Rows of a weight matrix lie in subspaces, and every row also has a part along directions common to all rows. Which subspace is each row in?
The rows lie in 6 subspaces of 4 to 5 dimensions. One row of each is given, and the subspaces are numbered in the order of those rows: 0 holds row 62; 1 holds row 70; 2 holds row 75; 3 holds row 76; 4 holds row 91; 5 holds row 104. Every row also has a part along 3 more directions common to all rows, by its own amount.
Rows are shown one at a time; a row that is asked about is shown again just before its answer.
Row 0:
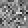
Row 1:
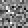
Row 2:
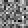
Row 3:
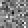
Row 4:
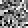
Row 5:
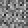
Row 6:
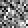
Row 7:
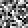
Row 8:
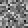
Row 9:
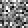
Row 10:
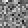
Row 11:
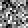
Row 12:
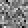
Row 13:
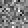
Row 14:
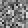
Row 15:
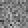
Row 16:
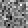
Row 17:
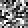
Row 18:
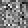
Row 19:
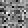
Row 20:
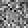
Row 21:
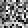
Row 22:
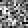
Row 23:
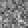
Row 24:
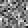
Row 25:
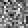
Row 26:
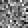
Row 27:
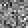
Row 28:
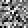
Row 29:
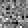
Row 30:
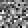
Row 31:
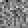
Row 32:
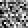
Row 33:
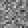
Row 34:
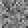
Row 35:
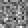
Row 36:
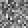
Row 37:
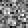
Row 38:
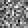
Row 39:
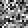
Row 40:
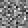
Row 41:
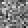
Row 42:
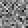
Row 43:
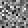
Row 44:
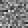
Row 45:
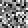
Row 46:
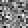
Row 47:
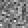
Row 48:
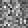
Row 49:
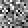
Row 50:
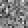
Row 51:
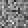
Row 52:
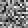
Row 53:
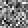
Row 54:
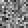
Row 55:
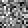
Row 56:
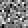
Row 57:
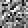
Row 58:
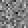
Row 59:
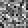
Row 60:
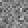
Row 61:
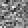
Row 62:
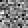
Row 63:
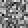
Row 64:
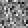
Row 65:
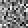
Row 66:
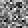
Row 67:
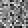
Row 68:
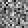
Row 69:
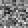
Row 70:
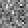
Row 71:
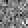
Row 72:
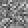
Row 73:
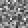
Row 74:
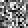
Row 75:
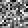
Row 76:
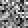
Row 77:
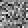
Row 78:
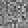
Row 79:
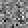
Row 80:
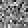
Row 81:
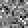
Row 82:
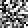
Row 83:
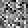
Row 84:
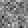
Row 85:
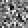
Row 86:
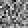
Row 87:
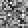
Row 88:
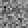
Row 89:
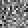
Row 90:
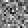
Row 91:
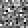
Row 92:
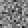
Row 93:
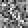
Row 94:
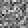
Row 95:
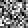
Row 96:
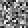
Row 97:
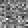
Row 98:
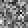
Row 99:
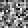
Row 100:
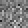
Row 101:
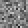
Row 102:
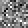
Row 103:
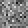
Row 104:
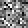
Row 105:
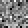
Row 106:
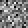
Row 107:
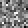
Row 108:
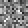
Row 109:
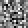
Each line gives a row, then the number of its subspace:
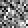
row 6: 2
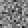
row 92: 0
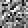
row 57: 3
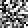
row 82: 3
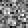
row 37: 1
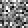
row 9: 4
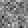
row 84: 5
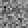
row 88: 5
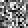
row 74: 2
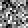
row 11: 1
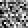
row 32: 0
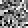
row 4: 4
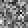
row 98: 2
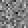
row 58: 3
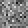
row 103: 1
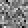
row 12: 3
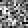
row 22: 1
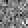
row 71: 2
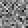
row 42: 1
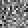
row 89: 2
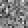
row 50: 1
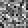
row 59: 0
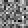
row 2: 1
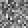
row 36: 1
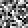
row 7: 1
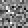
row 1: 4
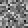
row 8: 4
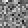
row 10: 5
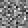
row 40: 2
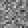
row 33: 3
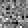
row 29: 4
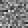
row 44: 4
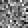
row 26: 4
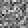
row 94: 5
